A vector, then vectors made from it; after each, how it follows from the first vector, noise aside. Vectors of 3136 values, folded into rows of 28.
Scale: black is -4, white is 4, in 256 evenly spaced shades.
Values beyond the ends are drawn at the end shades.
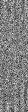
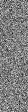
sign-scrambled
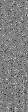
partly zeroed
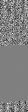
partly zeroed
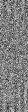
negated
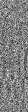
wrapped around
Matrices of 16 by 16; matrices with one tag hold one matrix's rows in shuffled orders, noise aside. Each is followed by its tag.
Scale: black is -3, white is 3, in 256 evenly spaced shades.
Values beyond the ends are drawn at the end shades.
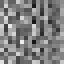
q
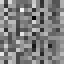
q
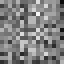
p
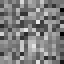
p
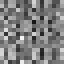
q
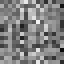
p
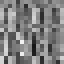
q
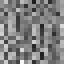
q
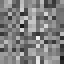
p
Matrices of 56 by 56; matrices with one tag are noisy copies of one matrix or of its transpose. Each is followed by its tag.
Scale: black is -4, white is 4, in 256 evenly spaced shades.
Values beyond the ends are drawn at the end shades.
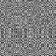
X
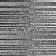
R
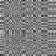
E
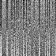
R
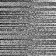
R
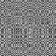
X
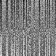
R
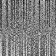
R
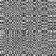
E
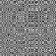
X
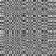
E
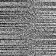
R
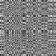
E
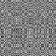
X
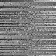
R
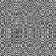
X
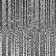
R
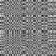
E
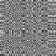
E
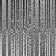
R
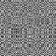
X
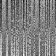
R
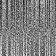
R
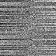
R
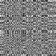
E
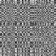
E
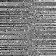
R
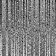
R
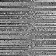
R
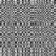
E
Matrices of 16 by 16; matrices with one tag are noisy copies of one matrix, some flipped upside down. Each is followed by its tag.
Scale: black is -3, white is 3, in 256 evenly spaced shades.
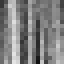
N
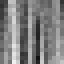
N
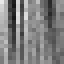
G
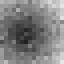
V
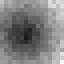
V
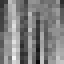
N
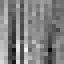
G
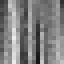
N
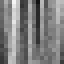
N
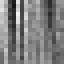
G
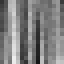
N
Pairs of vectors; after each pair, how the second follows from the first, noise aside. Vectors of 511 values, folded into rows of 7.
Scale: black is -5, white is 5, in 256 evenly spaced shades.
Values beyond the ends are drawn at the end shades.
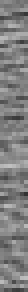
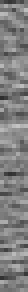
reversed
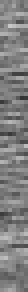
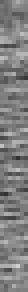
reversed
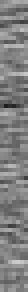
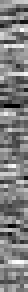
scaled up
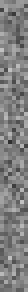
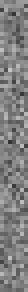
copied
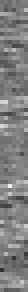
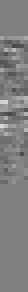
partly zeroed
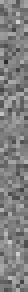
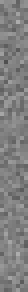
shrunk
